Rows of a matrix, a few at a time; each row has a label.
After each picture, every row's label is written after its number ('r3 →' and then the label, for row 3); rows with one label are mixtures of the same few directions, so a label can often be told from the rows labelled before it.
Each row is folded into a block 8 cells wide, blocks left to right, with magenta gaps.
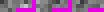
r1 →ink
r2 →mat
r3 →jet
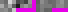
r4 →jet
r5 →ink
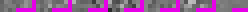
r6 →ink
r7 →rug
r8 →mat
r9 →mat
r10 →jet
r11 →jet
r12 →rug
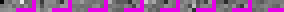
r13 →mat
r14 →ink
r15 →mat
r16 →mat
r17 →mat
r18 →rug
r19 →mat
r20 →mat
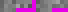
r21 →jet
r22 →mat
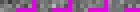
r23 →mat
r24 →jet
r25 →rug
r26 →jet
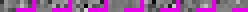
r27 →ink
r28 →jet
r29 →rug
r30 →ink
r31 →jet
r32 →ink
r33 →mat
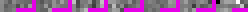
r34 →jet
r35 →rug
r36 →ink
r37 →rug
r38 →ink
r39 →rug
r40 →mat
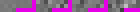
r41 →rug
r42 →jet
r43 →jet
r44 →jet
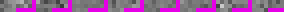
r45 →mat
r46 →mat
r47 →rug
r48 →ink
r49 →jet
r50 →ink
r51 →rug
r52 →rug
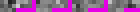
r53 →jet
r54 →mat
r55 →rug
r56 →ink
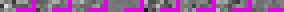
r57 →rug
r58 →mat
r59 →mat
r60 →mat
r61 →mat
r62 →rug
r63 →mat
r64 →mat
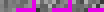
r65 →ink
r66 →mat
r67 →jet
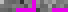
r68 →mat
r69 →mat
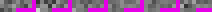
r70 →mat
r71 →mat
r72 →mat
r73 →rug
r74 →jet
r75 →rug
